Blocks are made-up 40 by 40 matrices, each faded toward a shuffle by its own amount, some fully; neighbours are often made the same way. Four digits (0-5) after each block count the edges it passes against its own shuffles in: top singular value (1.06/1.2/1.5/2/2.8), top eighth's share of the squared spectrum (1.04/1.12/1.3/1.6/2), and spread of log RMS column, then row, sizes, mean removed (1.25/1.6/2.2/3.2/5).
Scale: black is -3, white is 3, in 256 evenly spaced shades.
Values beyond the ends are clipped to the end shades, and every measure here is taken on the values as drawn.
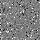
2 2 0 0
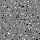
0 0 0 0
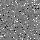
1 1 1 0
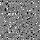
3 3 1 1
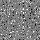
2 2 0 0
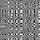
4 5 3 3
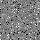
2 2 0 0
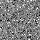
2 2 0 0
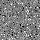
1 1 0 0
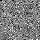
3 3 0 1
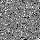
2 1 0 0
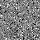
0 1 1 0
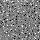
0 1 0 0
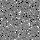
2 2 0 0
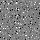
1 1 0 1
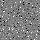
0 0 0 0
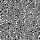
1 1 0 0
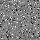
0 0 0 0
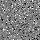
1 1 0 0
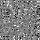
3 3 1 1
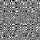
4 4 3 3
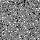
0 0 0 0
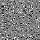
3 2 1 0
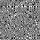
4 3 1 1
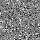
2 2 0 0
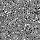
0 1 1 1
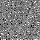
1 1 0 1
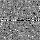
3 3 0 2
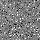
0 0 0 0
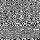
3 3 0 3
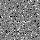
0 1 0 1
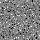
0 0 0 0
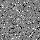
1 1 0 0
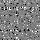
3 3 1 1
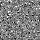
0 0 0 0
